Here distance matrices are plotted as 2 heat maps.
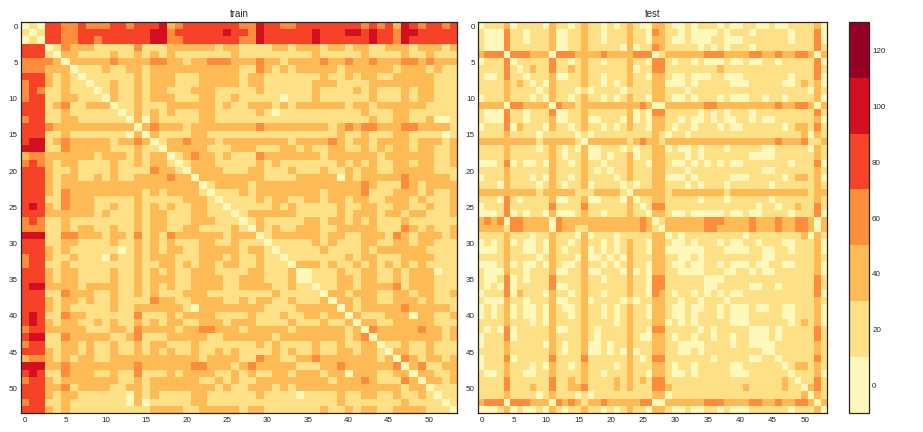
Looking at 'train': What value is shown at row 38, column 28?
20
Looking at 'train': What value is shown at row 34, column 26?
20
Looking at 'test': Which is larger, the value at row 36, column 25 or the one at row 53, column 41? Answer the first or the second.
the first
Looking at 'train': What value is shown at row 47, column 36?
20
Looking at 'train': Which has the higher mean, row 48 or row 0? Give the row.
0
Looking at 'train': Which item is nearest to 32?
10
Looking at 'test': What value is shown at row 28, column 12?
60
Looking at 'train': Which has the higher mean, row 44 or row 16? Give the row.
16
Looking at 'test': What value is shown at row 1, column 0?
20
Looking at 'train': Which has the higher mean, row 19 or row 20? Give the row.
20
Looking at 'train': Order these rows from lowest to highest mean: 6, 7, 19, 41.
19, 7, 41, 6
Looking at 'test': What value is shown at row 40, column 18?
20
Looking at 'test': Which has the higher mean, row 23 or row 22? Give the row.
23
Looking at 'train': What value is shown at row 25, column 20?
20
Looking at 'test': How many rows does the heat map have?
54
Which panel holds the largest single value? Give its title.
train
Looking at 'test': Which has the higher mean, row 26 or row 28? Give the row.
28
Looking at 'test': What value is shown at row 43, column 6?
20
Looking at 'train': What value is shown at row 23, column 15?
20
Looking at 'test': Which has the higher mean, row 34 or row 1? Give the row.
1
